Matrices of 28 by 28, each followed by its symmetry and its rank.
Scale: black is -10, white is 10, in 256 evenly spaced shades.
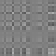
symmetric, rank one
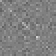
symmetric, rank five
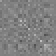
symmetric, rank five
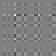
symmetric, rank one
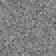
antisymmetric, full rank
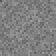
symmetric, full rank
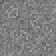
symmetric, full rank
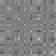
symmetric, rank three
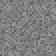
symmetric, full rank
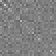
symmetric, rank five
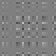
symmetric, rank one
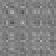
symmetric, rank three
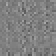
neither, rank five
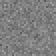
symmetric, full rank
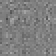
neither, rank five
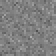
antisymmetric, full rank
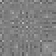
symmetric, rank three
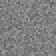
antisymmetric, full rank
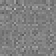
neither, rank five
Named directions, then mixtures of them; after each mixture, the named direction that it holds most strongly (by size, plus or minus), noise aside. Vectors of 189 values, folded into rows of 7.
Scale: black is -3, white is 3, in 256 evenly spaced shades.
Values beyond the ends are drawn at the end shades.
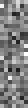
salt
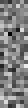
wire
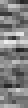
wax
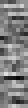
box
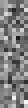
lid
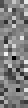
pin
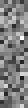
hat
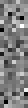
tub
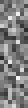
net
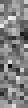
net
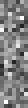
tub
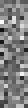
hat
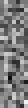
lid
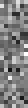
salt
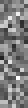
net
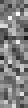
net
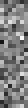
hat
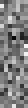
salt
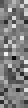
pin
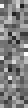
salt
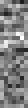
wax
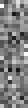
salt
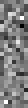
tub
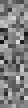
hat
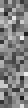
hat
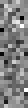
tub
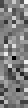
pin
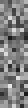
net
